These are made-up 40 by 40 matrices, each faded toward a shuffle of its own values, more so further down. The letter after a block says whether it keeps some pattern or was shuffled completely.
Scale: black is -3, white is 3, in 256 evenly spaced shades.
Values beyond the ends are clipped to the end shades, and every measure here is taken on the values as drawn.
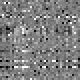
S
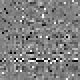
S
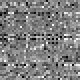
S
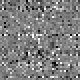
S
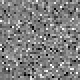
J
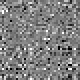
S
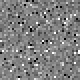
J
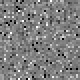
J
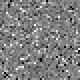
J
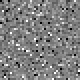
J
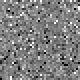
J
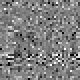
S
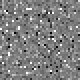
J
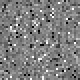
J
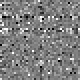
S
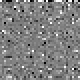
S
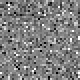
J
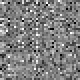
S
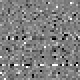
S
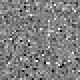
J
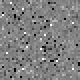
J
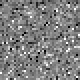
J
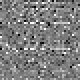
S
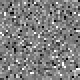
J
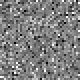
J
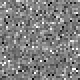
J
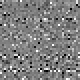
S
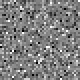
J
